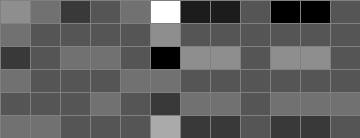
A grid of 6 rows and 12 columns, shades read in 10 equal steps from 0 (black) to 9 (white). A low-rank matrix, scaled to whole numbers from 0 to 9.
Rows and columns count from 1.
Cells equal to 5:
6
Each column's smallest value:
2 3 2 3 3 0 1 1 3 0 0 3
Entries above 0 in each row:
10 12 11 12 12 12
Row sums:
35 39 42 39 41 37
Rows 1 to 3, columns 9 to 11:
3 0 0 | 3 3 3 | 3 5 5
